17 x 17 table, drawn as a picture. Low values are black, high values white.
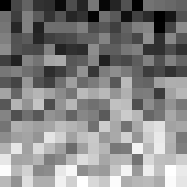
No single row or column stands out from its neighbours. The ninth with the highest average is the bottom right. There is an overall slope up to the bottom. The grain is fine, like static.
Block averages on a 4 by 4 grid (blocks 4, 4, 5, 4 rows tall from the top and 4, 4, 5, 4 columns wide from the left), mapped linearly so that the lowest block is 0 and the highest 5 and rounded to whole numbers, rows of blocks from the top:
0 0 0 0
1 1 1 1
3 3 3 3
4 4 4 5
